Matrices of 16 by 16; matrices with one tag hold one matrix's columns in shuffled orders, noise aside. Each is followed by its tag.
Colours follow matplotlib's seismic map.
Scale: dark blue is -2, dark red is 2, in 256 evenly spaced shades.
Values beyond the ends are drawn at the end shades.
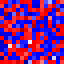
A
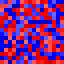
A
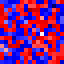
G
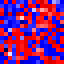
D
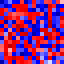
D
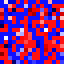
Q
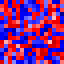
G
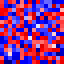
D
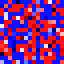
Q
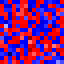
D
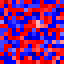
A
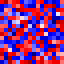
A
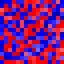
A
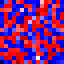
G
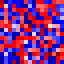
G
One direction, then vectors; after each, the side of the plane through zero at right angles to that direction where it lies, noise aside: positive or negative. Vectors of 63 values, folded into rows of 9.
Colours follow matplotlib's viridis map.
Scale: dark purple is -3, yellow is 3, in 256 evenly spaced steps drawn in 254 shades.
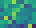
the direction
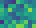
negative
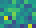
positive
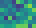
negative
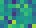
negative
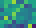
positive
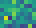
positive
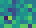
negative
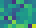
negative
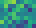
positive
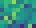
positive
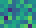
negative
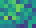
positive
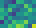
negative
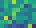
positive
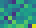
negative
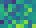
negative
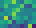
positive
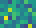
positive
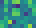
positive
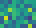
positive
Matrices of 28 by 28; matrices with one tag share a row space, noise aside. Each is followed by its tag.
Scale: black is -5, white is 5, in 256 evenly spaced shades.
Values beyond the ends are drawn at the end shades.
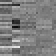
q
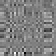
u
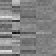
q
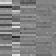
q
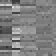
q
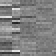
q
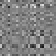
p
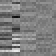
q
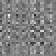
p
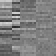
q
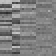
q
